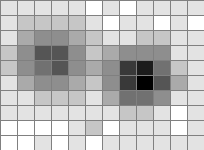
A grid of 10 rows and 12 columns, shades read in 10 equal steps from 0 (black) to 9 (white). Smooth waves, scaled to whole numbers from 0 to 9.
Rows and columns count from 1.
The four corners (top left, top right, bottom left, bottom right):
8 8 9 8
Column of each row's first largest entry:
6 7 1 11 12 1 1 11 1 1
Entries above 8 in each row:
2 3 0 0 0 0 0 1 6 4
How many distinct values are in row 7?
5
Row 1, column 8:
9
